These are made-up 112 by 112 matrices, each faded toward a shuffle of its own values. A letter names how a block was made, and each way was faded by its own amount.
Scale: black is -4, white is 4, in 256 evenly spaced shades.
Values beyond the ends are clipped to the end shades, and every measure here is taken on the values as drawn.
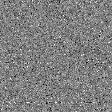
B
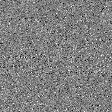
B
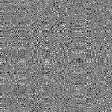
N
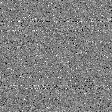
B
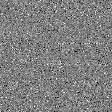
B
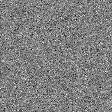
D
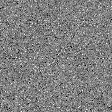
B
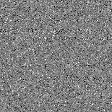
B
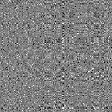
N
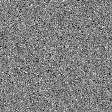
D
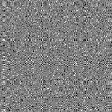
N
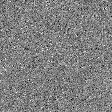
D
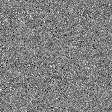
D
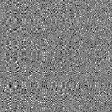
N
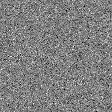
D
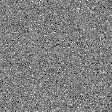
B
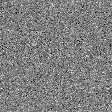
D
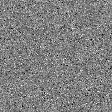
D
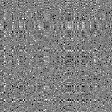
N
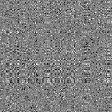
N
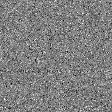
D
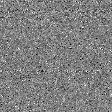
B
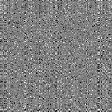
N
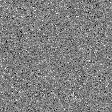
B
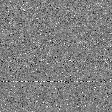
B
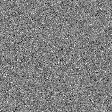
D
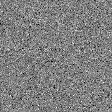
D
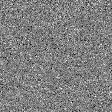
D
